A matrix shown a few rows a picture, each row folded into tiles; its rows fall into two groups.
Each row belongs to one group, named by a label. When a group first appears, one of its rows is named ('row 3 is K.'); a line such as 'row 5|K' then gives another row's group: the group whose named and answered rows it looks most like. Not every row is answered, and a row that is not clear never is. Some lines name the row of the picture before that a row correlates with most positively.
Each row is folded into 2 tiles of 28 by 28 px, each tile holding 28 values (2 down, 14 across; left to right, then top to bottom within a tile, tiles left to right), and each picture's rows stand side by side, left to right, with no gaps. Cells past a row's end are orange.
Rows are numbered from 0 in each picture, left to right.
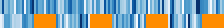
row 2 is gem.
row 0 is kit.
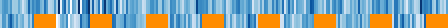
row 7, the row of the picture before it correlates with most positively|3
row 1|kit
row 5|kit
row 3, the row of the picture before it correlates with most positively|3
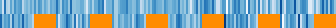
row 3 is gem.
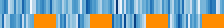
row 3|gem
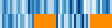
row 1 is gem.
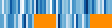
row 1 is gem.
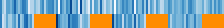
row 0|gem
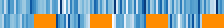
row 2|kit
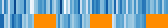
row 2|kit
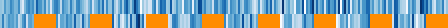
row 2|gem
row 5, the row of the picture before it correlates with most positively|2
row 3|kit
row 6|kit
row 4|gem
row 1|gem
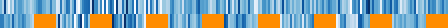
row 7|kit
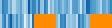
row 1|kit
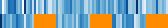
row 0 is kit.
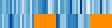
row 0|gem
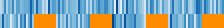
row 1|kit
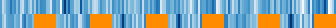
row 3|gem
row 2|gem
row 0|gem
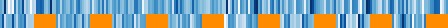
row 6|kit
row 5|kit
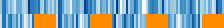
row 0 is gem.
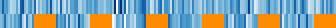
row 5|gem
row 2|kit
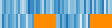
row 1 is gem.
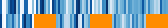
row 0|gem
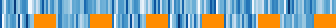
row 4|gem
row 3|gem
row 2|gem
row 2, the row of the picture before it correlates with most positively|0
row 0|gem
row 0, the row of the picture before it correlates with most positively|0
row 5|kit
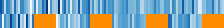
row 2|gem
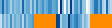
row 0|kit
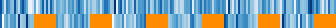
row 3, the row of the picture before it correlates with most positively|0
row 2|kit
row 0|gem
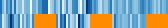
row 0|gem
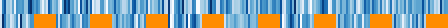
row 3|gem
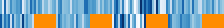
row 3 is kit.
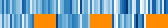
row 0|kit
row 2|gem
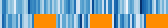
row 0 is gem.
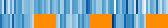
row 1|kit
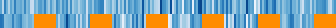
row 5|gem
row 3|kit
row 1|gem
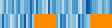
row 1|kit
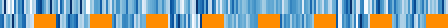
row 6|gem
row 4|kit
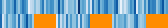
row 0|gem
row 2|kit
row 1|kit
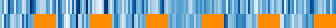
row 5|kit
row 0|kit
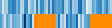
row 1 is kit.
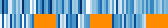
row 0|kit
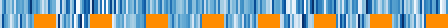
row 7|gem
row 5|kit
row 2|kit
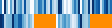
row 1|kit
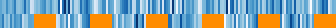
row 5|gem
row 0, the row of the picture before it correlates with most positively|0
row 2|gem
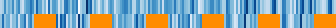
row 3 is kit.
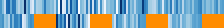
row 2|kit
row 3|kit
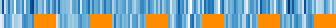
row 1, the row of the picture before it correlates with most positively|3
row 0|kit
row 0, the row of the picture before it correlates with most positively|3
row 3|gem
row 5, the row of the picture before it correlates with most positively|0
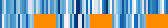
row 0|gem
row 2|gem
